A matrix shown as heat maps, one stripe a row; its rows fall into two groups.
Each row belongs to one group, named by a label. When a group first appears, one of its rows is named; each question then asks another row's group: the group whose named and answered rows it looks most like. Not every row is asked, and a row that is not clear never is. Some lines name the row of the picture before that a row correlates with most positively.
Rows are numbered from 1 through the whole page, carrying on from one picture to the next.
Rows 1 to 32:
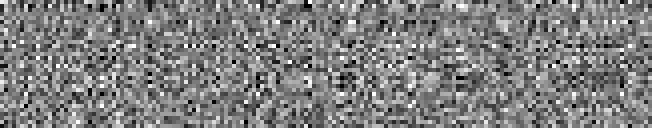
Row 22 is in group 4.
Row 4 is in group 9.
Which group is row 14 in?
4
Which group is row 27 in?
4
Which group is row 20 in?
4
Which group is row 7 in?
9
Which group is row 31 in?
9
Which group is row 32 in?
9
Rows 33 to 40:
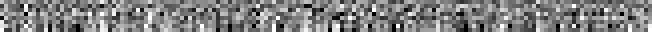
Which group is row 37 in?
9
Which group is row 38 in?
4
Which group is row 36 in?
4
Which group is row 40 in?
4
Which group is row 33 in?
4
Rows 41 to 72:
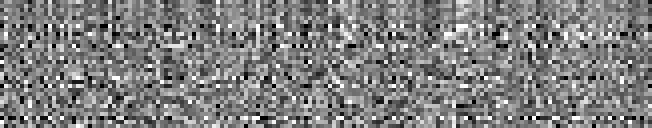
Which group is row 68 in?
9
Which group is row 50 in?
9
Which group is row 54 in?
4
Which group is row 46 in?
9
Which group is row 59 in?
4
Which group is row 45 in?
9
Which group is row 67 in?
4
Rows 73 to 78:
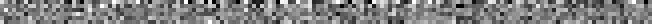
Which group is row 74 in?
4
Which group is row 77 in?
4
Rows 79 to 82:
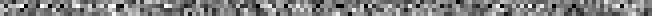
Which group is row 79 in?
9
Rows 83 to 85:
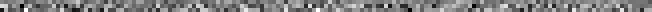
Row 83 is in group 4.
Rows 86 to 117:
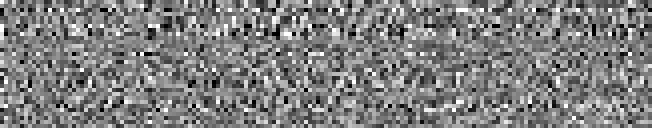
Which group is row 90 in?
9
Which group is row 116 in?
9
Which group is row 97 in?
4
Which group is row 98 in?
9
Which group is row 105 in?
9
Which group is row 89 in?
9
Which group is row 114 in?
9
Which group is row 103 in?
9
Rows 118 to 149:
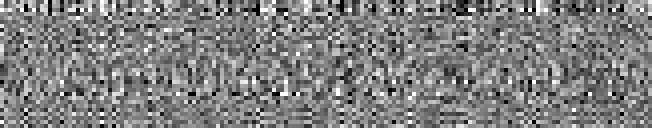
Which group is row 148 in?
4
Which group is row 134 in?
9
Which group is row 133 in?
9
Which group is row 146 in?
4
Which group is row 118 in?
4
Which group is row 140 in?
4
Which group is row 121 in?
4
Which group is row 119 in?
4
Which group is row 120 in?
4
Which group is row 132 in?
4
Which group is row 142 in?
4
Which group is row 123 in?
9
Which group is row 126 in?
4
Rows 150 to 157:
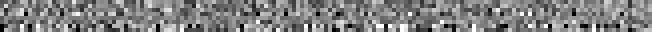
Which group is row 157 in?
9
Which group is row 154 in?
9
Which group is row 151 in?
9
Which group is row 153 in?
4
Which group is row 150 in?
9
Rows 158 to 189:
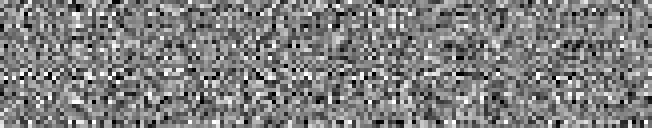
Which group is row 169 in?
9
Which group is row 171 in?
9
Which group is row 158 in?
9
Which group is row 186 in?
4
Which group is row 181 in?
9
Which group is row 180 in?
9
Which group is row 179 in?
9
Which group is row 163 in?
4
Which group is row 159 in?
4
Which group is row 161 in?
4
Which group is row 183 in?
4
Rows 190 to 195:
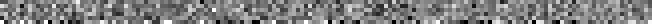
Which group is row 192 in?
9
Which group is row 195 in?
4
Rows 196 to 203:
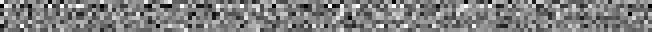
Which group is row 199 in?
9
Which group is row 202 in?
9
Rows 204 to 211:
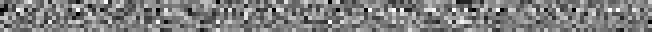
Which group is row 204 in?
4
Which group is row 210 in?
4
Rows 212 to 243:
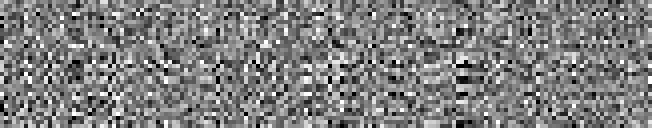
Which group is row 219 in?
4
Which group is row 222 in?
9
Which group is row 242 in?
4
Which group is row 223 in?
4
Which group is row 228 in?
4
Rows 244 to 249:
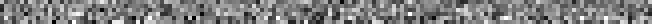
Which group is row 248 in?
9
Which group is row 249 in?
9
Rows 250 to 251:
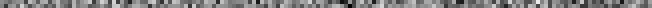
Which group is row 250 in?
4
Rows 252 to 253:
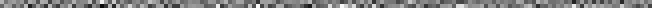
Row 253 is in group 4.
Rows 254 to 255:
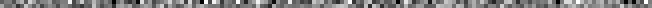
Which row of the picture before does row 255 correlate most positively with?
253
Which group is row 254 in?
9
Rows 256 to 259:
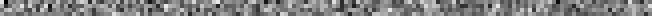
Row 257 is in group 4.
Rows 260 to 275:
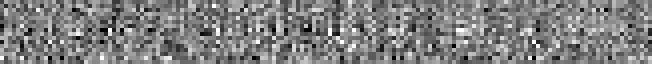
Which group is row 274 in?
4
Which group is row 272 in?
9
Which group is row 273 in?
4
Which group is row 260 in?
9
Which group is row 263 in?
9
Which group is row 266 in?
9
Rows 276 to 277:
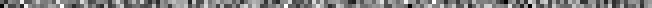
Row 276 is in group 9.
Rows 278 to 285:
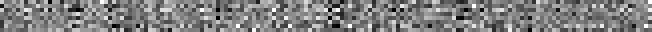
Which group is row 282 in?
4
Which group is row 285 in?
4
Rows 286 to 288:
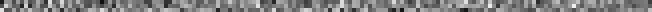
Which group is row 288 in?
4
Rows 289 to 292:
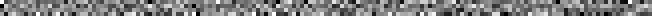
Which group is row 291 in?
4
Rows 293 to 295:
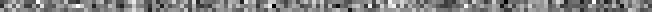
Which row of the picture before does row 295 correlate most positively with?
292
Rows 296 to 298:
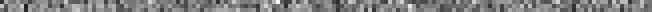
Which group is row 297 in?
4
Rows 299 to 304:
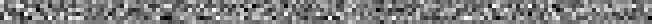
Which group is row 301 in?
9
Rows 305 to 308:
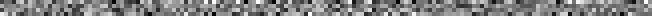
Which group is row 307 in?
9
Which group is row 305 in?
9
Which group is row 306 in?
4
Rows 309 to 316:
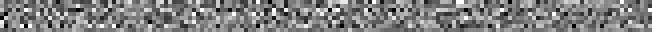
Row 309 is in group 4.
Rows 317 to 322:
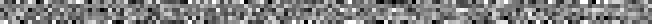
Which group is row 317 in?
9
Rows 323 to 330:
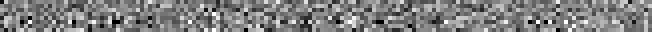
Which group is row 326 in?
9
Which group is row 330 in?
9
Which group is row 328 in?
9
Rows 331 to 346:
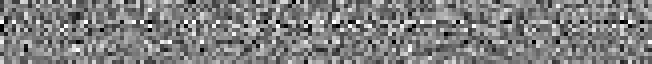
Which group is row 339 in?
9
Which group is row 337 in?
9
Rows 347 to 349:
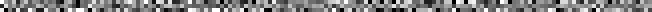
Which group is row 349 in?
9
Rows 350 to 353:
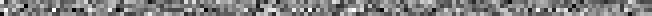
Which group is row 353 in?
9
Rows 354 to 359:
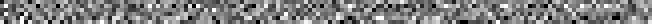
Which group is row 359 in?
4
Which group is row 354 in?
9
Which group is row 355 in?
9
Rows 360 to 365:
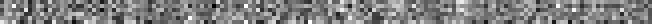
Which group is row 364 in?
9
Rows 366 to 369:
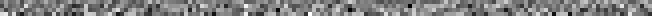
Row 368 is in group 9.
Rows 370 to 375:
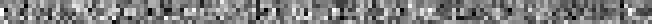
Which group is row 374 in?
4
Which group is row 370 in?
4
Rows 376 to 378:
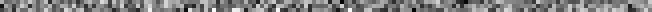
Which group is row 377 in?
9
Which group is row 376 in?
4
